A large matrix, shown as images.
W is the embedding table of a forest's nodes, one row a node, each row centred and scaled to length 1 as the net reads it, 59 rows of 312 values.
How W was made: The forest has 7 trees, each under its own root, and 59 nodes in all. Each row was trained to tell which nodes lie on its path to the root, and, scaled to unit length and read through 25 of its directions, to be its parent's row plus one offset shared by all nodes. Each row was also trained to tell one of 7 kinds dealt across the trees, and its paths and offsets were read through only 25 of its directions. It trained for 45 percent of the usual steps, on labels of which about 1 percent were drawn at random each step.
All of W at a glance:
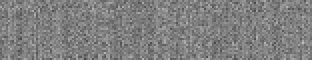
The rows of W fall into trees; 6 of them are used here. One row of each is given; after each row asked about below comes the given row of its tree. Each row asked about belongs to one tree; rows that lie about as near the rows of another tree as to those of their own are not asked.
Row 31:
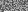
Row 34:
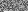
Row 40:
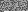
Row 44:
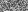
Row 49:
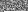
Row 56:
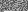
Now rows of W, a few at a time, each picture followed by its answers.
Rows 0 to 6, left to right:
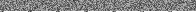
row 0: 31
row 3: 44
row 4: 56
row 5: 44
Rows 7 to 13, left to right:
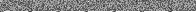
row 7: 34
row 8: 40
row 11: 31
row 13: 40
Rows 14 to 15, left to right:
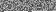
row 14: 49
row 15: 44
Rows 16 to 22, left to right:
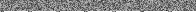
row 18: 49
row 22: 34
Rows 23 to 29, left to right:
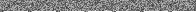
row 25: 49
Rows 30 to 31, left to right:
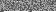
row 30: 49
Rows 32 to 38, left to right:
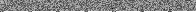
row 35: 56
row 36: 44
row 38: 44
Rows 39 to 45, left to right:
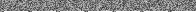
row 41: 44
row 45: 49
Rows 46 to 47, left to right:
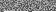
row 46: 56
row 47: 49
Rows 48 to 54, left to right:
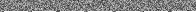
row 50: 49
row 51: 44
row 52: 49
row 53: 44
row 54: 56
